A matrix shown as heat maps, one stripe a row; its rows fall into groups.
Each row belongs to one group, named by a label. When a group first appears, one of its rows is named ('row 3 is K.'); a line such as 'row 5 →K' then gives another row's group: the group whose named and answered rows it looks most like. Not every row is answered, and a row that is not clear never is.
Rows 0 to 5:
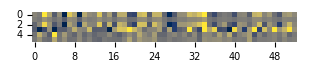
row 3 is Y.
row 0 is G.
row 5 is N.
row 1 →G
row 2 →G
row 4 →N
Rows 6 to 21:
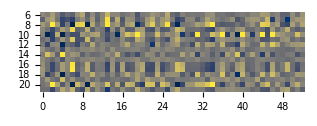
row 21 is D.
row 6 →G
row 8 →G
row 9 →D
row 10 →Y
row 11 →D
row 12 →Y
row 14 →N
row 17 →D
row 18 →Y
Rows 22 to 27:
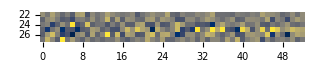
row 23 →G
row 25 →Y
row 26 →G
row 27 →N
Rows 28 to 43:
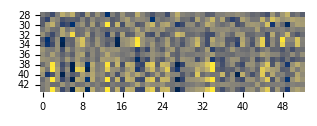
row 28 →D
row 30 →G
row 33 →Y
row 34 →Y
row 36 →G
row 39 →G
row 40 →Y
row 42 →N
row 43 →G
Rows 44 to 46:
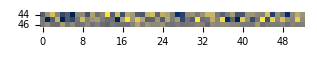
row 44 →G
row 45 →Y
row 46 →N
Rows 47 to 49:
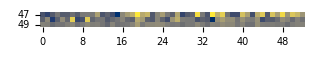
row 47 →Y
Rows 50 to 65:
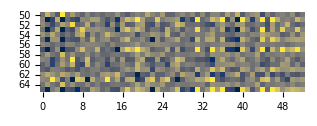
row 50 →N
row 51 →Y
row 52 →D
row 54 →G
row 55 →Y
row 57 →Y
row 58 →N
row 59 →D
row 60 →D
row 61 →Y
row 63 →G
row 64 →N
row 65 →Y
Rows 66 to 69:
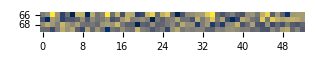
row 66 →G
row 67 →Y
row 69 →D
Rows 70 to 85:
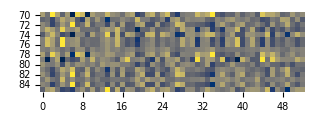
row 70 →G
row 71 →D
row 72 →D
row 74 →G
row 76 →N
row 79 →Y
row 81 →D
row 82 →D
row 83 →N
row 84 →D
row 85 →G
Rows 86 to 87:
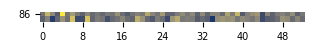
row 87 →D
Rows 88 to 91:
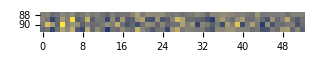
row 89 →D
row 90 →N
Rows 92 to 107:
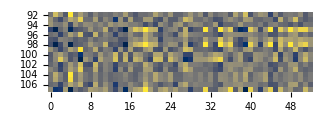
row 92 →N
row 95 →Y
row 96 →D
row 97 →Y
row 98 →Y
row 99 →D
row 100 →G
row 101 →G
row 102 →D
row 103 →D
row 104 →N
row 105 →N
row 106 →D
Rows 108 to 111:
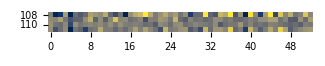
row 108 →Y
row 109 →G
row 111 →Y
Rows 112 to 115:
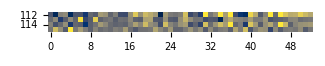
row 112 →Y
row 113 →D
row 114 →Y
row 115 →N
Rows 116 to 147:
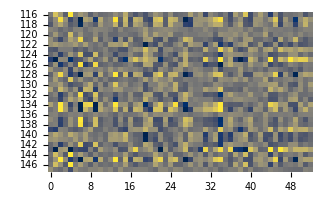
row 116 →N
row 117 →G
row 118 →G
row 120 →N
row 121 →D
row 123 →Y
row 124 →D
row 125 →Y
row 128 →G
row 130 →G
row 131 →G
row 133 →D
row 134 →G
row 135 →G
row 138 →D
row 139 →Y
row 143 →Y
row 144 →N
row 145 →G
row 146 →N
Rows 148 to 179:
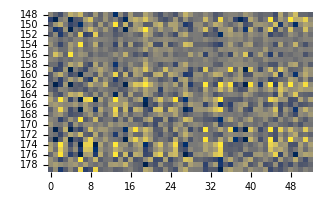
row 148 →D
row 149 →Y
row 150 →G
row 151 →Y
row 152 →D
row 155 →N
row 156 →N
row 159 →Y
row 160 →G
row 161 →D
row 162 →Y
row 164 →D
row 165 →G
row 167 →G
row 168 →G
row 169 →D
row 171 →Y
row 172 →D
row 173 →Y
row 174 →G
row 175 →G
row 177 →D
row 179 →D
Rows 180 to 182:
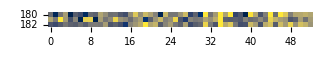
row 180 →Y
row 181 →G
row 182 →Y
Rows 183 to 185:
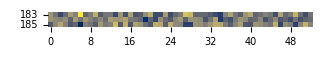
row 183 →D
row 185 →G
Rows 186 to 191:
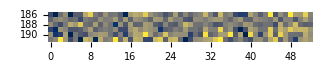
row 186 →Y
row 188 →D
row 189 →Y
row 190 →Y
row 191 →G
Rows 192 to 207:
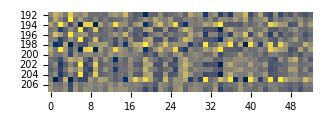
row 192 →N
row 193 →N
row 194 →G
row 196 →N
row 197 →D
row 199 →G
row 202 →D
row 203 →D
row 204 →D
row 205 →Y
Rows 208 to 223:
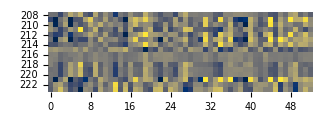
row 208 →D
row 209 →Y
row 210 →Y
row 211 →D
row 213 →Y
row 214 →Y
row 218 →D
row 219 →D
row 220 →D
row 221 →Y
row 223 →G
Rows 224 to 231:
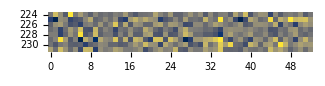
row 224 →N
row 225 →Y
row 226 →G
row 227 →D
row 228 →D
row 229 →G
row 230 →Y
